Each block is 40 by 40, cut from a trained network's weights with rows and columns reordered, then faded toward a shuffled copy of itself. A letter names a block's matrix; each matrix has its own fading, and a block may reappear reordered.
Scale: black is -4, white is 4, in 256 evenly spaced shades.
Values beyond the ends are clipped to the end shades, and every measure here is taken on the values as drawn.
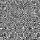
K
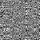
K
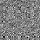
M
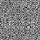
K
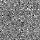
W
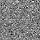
W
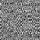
K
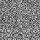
K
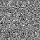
K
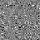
M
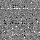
W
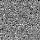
W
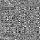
M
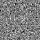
W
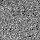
W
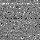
W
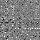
W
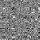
M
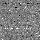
W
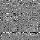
M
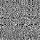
K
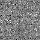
W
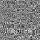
K
